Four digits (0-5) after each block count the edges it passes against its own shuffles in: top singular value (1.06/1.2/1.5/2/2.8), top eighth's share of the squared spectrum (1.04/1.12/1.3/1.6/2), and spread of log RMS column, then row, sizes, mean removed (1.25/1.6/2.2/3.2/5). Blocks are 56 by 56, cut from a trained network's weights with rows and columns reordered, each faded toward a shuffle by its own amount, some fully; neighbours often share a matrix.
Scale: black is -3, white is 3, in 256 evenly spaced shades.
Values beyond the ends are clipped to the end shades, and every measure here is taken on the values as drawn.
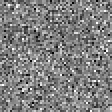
0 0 0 0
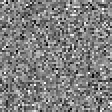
0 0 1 0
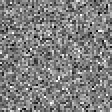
0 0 0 0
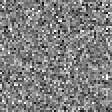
1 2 1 0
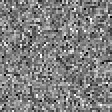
1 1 0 0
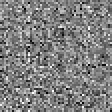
3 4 2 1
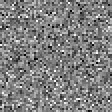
0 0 0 0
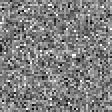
0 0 0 1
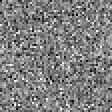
1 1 0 0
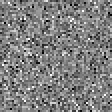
0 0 0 0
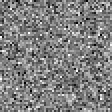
1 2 0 0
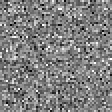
2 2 0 1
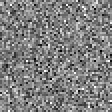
0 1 0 0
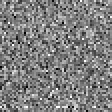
2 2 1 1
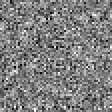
2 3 0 2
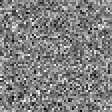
2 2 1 0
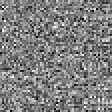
3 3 2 2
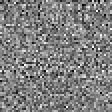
3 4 0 2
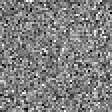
0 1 0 0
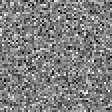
1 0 0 0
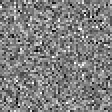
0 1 0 0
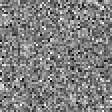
2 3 1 1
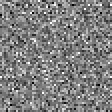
1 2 0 1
